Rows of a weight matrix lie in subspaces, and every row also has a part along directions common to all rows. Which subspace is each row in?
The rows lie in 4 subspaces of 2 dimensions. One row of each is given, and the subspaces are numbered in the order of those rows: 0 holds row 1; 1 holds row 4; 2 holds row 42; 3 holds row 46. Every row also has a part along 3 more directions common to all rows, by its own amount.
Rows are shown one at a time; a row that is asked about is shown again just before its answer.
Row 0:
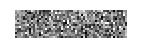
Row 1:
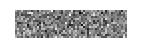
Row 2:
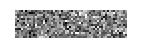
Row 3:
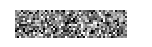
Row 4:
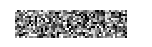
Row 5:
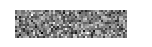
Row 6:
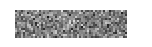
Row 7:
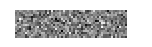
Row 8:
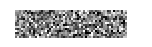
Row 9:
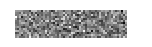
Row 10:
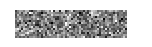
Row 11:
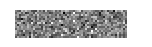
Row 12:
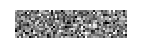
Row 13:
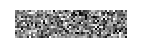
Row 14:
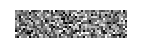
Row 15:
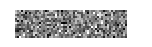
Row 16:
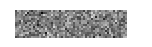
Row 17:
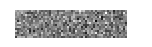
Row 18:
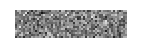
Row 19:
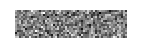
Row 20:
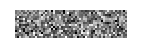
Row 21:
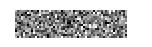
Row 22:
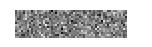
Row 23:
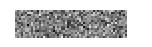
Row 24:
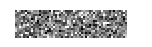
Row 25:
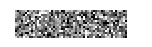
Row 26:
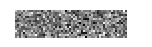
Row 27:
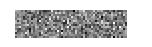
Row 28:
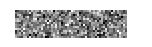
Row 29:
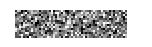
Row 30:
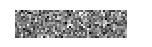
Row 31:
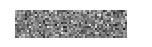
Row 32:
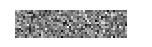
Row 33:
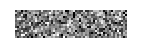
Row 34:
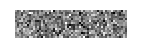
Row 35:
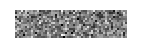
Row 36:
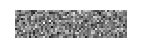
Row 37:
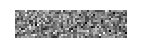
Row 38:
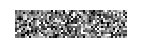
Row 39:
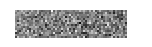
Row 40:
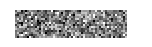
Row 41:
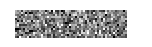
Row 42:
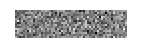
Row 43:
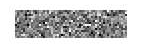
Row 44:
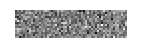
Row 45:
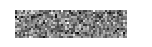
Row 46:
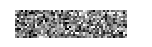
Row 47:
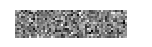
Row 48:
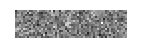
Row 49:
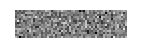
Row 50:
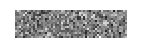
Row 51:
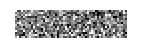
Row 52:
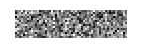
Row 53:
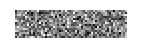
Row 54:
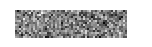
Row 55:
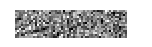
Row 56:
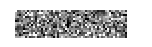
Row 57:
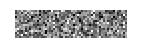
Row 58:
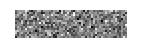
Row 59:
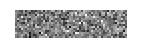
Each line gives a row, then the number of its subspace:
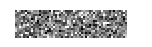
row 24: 0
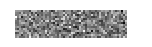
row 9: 3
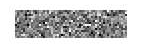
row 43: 2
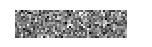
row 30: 0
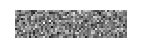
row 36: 3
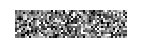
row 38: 2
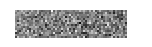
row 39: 2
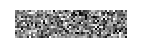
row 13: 3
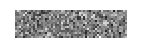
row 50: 1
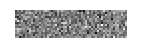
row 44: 2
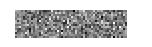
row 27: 2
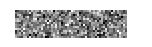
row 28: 1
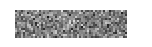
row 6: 0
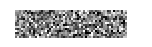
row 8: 3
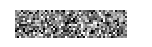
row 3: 3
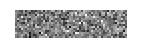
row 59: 3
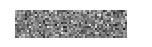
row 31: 2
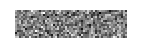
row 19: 1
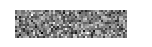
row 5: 3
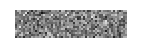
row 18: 1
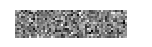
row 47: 3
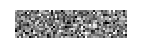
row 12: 0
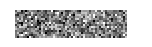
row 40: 0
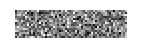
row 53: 1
